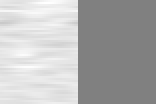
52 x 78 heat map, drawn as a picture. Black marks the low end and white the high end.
It is made of 1 by 2 panels. Panel 1,1: very high, streaked across, faint in contrast. Panel 1,2: middling, flat.
